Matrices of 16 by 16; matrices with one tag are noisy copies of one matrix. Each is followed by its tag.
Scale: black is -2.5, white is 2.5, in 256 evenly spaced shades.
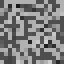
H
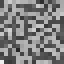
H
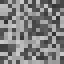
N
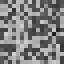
N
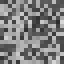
N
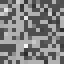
N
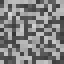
H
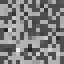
N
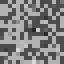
N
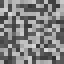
H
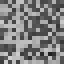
N
